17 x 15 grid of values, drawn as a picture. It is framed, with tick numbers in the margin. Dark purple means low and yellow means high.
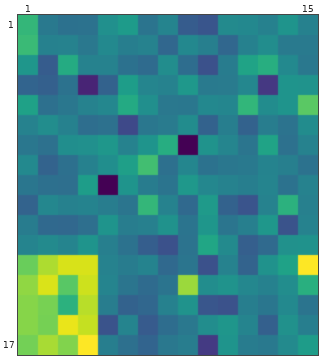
In the bottom left lies a patch that is higher than the rest. No regular stripes run through it. Most values sit low, with a long tail of high ones. The bottom left is the ninth with the highest average. Neither half mirrors the other.
